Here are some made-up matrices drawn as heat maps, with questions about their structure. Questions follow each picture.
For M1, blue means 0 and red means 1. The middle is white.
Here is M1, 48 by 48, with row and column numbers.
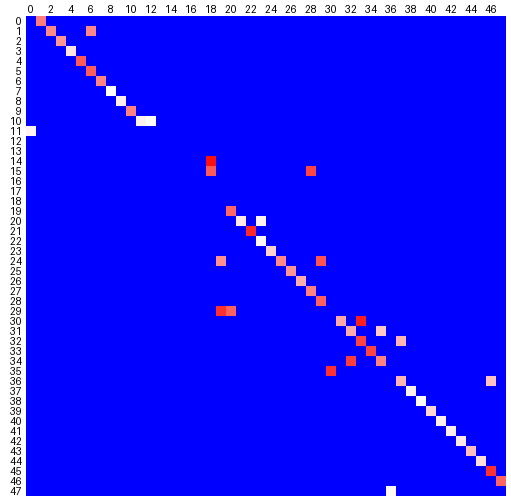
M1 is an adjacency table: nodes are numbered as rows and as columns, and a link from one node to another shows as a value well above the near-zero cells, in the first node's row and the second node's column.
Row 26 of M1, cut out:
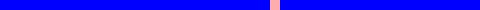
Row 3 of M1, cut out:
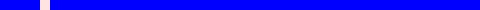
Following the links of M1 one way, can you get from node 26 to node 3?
no
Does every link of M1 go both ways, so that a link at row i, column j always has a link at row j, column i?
no
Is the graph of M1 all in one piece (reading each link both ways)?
no
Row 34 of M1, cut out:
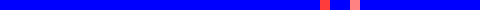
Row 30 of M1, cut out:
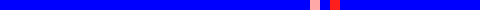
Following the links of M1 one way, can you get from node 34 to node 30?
yes
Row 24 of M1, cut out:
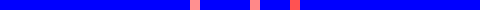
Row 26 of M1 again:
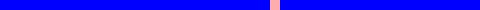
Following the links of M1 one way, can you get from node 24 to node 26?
yes
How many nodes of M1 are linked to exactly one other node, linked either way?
2
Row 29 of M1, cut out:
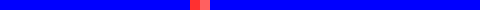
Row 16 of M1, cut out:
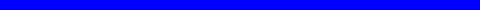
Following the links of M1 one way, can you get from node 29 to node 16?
no
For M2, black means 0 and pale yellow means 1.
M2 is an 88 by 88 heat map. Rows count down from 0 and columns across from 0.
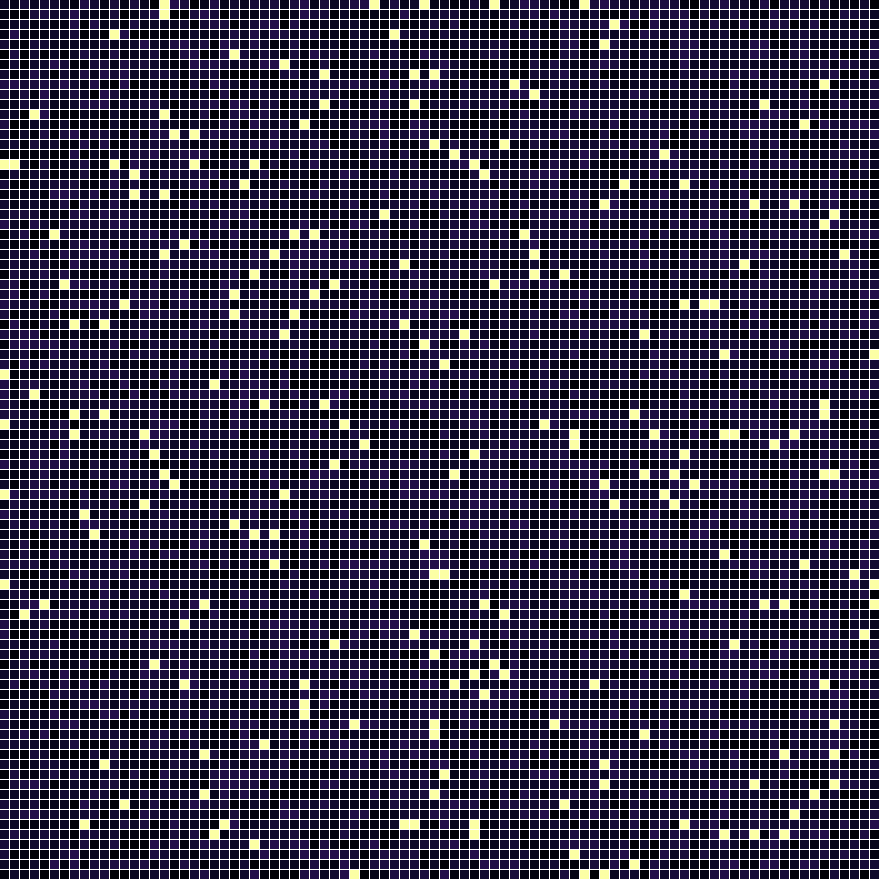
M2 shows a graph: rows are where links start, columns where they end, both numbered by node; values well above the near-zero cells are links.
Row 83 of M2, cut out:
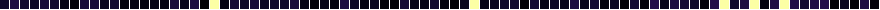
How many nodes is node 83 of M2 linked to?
5
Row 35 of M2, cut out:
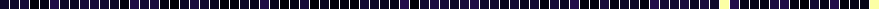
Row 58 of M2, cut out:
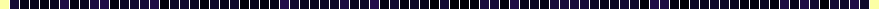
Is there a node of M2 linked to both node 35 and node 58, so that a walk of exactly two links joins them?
yes
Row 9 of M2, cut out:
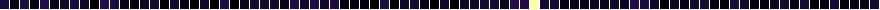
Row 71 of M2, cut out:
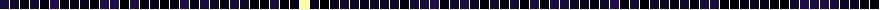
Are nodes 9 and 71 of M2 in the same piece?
yes
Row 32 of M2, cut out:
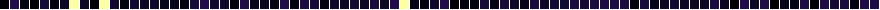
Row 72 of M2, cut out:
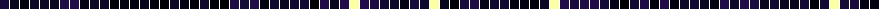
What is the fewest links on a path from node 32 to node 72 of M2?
3
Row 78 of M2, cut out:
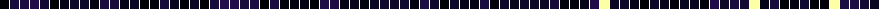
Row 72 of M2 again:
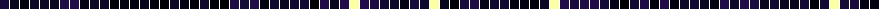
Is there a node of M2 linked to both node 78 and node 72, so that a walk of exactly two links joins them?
yes
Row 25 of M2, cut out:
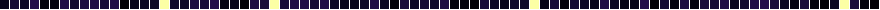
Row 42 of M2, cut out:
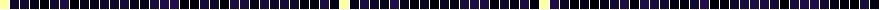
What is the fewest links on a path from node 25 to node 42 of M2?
3
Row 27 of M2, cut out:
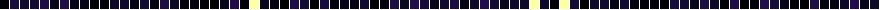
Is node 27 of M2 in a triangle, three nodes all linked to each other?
yes
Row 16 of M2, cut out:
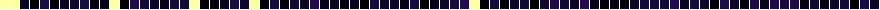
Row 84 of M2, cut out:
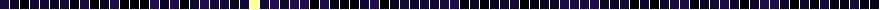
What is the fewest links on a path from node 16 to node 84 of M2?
2
